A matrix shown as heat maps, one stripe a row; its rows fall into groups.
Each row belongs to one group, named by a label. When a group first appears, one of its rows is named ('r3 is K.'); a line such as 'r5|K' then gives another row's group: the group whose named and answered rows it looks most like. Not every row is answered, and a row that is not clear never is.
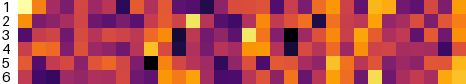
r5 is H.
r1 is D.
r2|H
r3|D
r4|D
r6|H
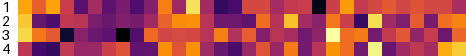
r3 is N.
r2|H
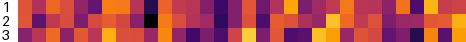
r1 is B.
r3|D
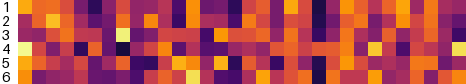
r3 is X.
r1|B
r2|B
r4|H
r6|H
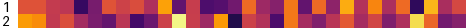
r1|B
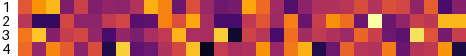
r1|D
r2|H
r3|N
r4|X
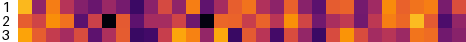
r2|X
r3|N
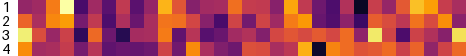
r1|X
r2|X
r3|H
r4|H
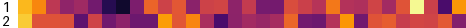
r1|N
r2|H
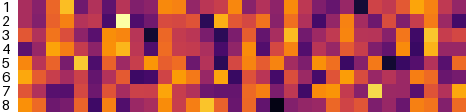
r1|X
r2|X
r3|B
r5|D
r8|N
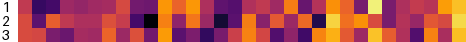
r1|H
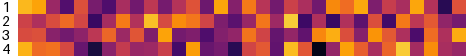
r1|N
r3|D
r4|B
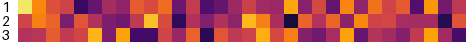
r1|B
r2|D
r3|X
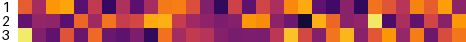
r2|D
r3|H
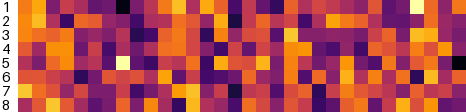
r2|N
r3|X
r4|X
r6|B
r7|N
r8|B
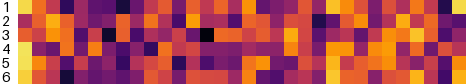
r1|N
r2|B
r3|X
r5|D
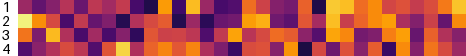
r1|H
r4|B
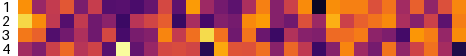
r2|D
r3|N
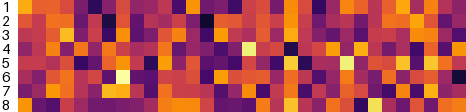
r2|X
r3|X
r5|B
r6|X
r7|B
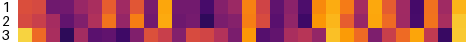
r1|D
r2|D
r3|N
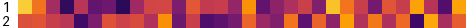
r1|N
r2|B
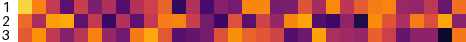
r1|D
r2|X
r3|D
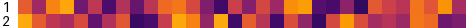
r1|X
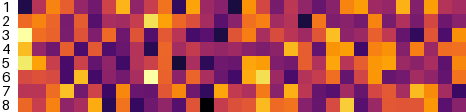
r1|B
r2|D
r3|D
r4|H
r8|X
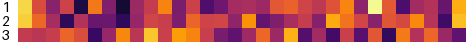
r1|H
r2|N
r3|B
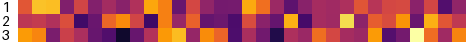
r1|D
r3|N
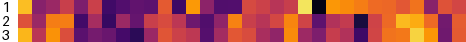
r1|H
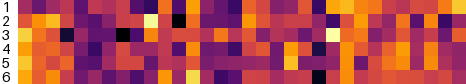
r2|B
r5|B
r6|H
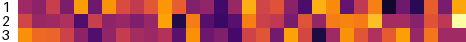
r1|D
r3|B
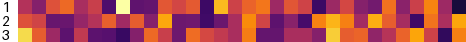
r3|N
